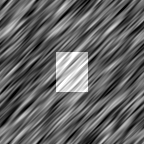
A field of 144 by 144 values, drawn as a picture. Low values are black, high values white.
Grain: diagonal, up to the right. Ninth with the highest average: centre. Odd patch: higher, in the centre. Slope: none.
